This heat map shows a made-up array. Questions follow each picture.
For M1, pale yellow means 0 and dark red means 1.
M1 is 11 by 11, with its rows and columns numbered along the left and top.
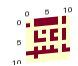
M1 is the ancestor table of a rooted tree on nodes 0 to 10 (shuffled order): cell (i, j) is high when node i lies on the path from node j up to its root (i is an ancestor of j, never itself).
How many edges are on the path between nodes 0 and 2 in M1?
6
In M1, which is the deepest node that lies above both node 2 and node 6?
4
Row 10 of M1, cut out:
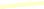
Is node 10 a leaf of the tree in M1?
yes
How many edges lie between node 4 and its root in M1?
6
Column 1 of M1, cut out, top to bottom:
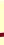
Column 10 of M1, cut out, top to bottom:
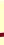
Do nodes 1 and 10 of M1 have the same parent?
yes
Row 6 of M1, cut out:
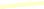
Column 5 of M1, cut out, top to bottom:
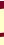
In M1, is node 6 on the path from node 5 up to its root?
no
